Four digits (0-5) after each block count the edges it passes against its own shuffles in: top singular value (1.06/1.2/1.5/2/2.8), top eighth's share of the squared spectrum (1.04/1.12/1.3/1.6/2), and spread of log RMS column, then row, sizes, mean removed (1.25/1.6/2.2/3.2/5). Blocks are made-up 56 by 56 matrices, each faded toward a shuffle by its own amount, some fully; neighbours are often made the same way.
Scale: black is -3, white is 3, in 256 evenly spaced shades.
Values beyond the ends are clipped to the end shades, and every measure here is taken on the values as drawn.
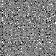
3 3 1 1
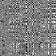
4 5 3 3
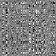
4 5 3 2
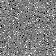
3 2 1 0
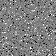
0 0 0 0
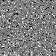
3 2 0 0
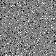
0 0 0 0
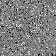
1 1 0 0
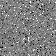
1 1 0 0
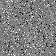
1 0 0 0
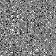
3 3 2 1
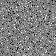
1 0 0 0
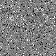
2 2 0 0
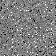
2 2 1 1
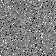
1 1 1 0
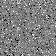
0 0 0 0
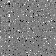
3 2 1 1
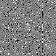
3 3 2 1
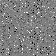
2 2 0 0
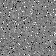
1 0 1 0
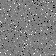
0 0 0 0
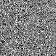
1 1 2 0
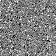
0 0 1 0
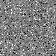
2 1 0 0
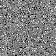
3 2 0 1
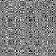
4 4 3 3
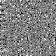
3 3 1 1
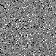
3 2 0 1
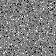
2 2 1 0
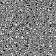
3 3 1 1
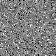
2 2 0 0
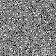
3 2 1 0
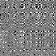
4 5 3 3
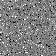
2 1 0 0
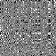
4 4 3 2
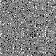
3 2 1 0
